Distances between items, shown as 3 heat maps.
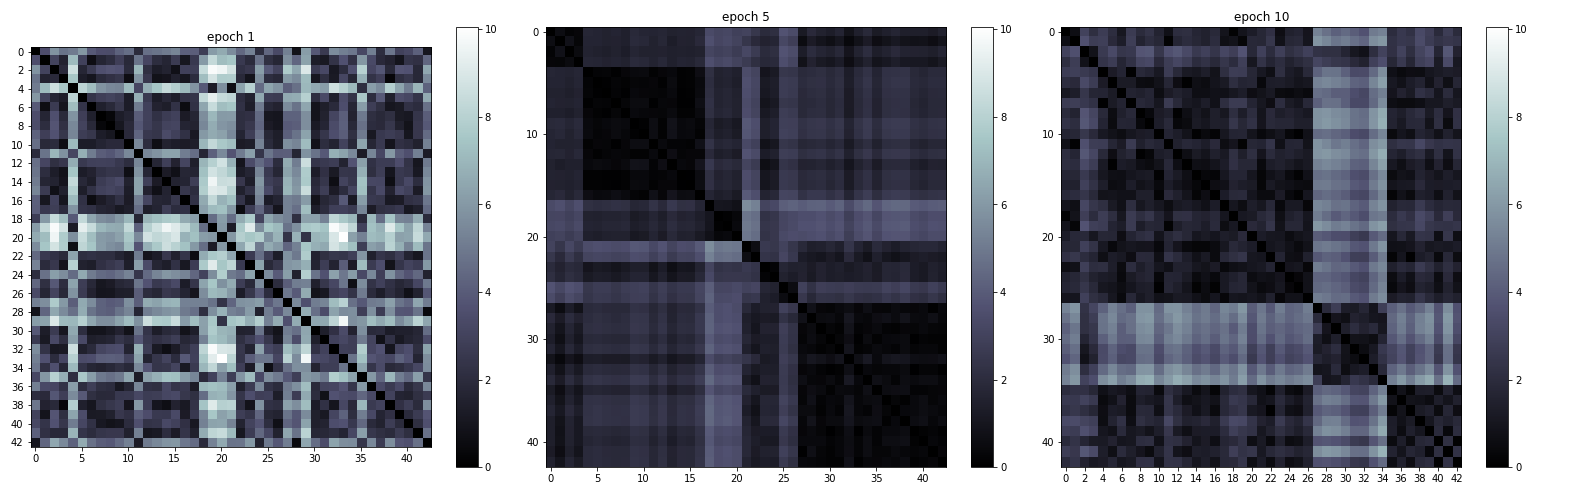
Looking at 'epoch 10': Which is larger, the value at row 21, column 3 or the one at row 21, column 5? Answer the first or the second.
the first
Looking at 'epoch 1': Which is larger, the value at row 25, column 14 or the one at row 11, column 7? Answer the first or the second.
the second
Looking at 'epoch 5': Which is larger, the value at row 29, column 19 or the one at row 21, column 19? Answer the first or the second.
the second
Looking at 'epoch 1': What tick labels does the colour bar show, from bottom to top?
0, 2, 4, 6, 8, 10
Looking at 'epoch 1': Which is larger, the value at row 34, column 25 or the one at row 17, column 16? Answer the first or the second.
the second
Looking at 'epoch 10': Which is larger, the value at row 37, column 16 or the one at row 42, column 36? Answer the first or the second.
the second
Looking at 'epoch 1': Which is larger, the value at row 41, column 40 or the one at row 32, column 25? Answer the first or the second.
the second
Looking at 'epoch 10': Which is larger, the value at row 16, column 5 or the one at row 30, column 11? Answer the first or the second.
the second
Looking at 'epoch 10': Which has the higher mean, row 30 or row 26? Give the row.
30
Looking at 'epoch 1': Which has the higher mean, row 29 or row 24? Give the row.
29
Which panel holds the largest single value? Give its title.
epoch 1
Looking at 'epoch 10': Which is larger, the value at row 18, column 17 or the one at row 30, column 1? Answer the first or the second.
the second
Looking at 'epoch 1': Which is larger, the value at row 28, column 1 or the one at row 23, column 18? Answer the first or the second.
the second
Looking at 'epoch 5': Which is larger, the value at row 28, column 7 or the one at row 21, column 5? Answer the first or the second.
the second
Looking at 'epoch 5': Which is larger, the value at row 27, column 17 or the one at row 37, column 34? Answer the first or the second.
the first
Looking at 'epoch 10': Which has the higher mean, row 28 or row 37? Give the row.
28
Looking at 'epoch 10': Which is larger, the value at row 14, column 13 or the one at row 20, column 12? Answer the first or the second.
the second
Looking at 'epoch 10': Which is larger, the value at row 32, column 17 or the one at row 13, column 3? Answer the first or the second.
the first
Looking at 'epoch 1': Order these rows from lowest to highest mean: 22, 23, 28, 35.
22, 23, 28, 35
